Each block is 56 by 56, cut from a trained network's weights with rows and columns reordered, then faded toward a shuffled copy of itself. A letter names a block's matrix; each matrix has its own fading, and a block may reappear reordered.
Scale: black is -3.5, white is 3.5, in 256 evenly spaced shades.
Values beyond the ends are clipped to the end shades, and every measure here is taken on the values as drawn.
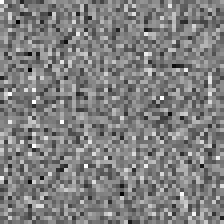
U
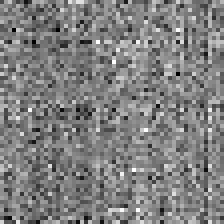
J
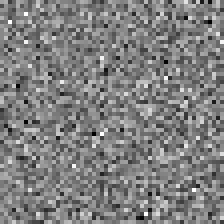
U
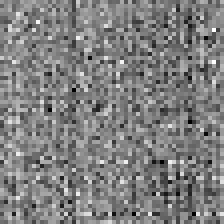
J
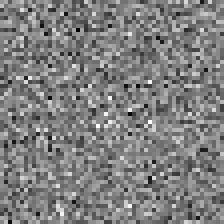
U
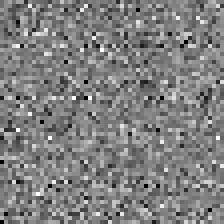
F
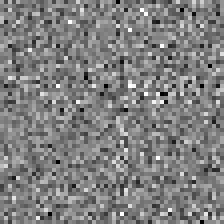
F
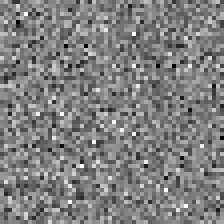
U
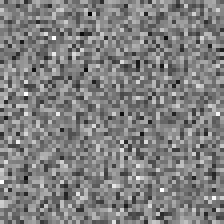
U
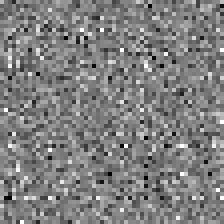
F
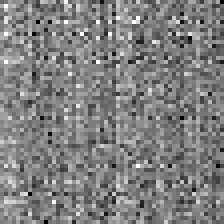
J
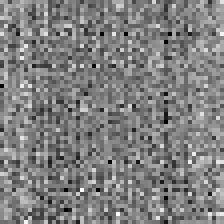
J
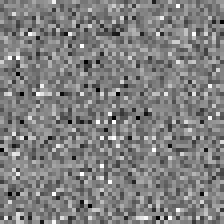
F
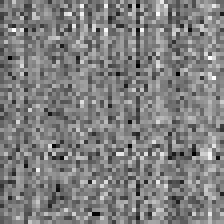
J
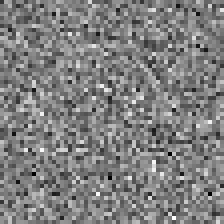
U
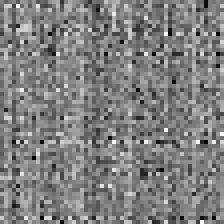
J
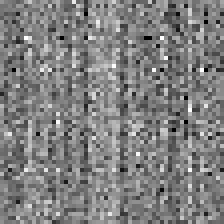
J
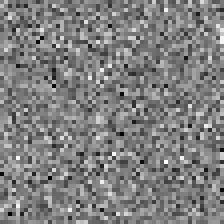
U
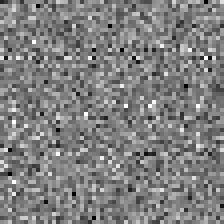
F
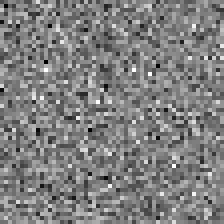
U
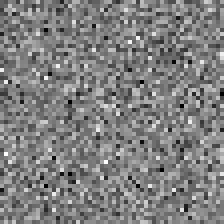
U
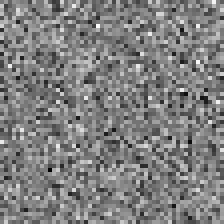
U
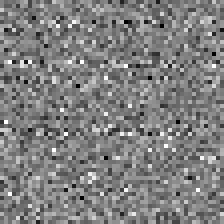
F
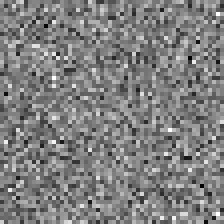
U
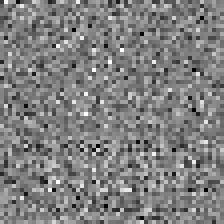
F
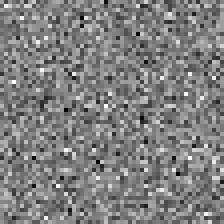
U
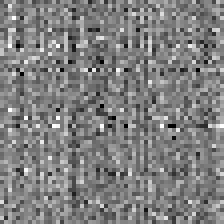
J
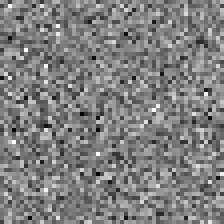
U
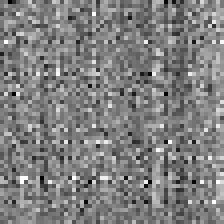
J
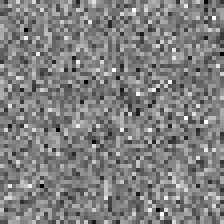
U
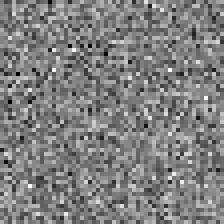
U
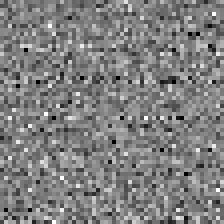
F
